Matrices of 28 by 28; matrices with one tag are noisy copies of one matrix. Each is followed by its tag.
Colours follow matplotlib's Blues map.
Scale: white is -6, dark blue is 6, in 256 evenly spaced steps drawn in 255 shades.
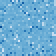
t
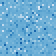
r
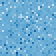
r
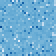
t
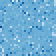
t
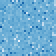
t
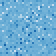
r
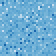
r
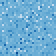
r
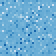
r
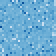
t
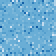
t
